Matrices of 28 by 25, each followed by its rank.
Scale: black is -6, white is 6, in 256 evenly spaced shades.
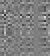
three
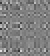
two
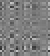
two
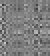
three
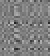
two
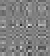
two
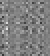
three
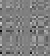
two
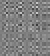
two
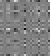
two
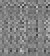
three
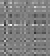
two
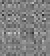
three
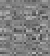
three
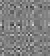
three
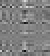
two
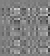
two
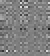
three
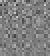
three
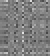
three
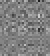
three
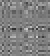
two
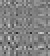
three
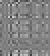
two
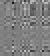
two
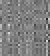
three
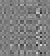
two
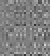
three
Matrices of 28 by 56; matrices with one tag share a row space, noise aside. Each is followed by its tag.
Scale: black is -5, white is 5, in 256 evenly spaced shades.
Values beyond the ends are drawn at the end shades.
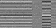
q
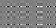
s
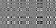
s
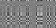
s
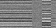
q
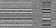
q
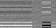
q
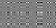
s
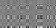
s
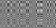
s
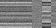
q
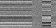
q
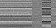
q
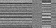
q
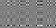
s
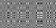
s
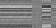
q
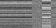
q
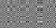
s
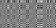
s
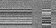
q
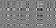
s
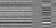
q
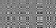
s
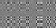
s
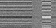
q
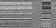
q
